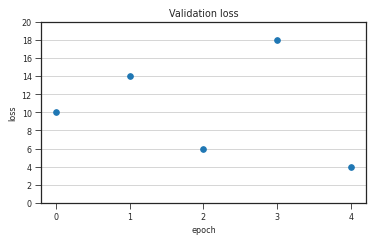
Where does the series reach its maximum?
3
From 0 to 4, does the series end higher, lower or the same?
lower
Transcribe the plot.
Title: Validation loss
x-axis: epoch, ticks 0 1 2 3 4
y-axis: loss, ticks 0 2 4 6 8 10 12 14 16 18 20
Values:
10 14 6 18 4
